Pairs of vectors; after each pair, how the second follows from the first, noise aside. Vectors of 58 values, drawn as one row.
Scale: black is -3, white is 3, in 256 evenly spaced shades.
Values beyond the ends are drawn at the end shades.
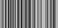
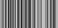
copied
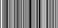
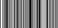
copied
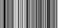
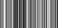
negated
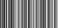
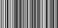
negated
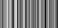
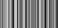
copied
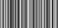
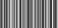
negated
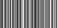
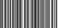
copied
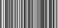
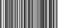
copied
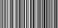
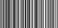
negated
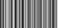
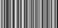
negated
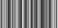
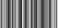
copied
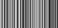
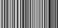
copied
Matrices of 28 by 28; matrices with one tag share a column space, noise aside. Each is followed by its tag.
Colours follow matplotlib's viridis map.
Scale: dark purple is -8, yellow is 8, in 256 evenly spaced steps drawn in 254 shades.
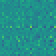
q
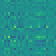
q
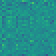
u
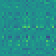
q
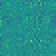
u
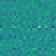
q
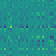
q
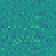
q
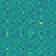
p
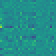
q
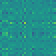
p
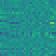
p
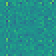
u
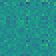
u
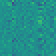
u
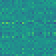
p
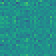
u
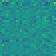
u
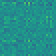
u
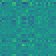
u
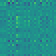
u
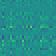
q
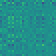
u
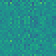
u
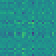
p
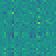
p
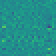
q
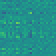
p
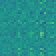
p
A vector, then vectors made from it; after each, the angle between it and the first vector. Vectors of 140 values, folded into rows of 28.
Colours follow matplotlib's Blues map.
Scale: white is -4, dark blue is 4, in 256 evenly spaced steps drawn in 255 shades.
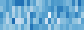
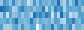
orthogonal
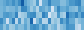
partly aligned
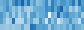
nearly parallel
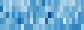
partly opposed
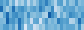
partly opposed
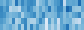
partly aligned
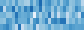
partly opposed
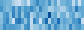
nearly opposite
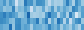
partly opposed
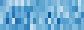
nearly opposite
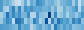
nearly opposite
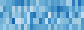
nearly parallel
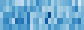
nearly opposite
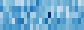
nearly opposite
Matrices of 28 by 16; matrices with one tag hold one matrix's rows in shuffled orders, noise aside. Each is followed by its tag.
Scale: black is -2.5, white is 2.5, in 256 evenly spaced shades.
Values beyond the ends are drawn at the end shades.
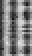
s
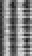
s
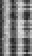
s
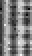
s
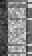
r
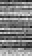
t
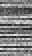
t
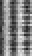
s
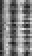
s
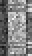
r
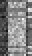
r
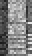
r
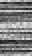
t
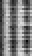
s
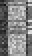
r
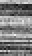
t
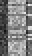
r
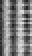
s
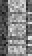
r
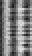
s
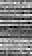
t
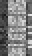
r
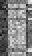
r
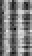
s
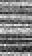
t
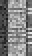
r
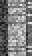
r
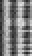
s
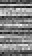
t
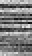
t
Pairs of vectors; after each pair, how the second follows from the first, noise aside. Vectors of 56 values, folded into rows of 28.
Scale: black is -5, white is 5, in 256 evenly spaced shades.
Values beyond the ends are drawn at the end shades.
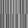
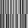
scaled up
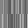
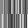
scaled up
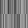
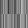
copied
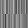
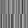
reversed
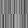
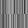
reversed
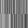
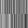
copied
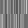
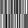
scaled up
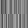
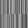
reversed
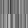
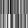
scaled up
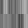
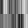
scaled up
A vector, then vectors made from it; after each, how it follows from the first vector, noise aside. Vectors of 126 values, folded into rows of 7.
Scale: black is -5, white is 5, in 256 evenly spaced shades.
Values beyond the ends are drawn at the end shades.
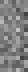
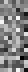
scaled up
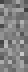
wrapped around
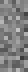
copied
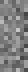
copied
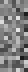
scaled up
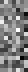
scaled up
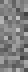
copied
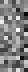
scaled up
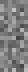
wrapped around
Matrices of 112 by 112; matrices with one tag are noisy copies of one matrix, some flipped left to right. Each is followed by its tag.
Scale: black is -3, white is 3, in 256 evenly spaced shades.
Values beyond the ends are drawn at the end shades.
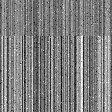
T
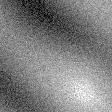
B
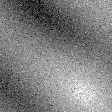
B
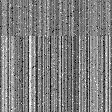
T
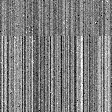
T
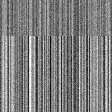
T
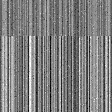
T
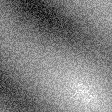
B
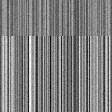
T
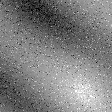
B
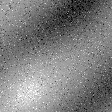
B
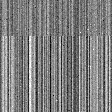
T
